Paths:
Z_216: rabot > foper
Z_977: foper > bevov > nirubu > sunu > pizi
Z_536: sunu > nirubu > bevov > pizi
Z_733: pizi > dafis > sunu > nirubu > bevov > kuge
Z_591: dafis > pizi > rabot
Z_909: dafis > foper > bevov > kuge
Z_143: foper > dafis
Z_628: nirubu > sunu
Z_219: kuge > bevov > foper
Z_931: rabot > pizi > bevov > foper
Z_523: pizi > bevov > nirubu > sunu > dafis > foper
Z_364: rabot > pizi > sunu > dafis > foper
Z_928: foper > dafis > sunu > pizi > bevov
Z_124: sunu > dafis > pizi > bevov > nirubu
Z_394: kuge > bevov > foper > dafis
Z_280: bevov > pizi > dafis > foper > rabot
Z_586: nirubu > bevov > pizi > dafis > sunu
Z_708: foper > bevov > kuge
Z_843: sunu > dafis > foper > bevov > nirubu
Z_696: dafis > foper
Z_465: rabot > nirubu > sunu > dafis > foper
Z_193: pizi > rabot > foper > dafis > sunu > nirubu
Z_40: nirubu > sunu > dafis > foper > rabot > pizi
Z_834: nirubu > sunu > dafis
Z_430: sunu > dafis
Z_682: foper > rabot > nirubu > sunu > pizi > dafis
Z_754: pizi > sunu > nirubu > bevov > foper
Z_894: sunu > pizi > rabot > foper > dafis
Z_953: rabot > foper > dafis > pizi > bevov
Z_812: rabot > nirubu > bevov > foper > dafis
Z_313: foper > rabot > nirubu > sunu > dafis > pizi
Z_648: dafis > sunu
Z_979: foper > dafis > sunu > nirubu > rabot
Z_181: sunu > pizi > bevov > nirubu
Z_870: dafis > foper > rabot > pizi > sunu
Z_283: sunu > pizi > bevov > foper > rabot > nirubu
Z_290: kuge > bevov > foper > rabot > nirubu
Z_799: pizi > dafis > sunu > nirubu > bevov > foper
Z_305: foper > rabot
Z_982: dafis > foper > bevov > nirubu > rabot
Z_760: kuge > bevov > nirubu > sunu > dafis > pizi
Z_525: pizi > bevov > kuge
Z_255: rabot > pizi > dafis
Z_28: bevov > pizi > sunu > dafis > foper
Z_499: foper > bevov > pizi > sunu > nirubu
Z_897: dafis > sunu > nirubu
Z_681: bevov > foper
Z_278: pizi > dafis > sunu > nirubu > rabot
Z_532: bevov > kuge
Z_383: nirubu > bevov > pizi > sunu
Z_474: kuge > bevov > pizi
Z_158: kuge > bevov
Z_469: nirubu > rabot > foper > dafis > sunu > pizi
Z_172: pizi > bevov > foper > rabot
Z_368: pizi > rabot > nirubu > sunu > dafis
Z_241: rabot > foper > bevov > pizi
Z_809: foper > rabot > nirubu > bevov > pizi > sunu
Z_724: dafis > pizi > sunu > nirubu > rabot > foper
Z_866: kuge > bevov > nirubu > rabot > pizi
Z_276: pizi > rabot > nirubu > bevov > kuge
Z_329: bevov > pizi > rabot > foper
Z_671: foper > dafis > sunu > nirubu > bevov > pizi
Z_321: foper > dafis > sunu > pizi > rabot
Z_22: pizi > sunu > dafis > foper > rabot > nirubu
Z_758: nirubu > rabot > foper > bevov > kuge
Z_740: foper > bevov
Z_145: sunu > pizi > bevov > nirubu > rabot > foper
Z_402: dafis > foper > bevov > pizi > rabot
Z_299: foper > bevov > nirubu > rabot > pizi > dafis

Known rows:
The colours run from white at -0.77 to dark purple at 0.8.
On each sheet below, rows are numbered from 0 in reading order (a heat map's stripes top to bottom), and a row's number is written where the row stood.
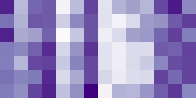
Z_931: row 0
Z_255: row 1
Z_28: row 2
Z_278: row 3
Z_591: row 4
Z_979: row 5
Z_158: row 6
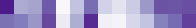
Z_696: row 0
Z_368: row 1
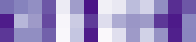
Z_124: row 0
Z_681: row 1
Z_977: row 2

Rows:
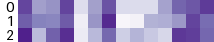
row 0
Z_812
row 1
Z_760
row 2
Z_216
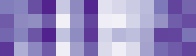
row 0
Z_276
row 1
Z_682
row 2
Z_758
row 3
Z_894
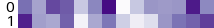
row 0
Z_474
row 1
Z_143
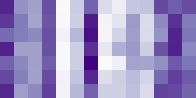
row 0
Z_465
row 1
Z_499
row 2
Z_181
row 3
Z_754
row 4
Z_586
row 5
Z_843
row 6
Z_724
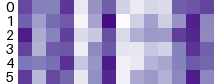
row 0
Z_22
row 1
Z_536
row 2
Z_219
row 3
Z_40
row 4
Z_733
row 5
Z_241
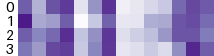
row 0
Z_321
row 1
Z_364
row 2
Z_909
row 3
Z_866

